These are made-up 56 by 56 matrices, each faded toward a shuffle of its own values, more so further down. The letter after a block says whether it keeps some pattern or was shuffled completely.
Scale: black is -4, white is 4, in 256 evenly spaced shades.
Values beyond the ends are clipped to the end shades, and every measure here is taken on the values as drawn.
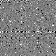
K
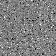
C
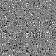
K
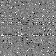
K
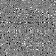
K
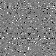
K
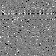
K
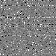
K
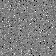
C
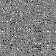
K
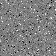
C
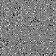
K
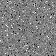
C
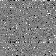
K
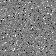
C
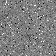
C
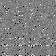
K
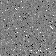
C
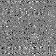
K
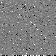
K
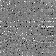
K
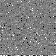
K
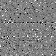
K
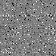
K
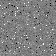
C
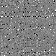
K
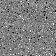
C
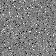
C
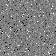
C
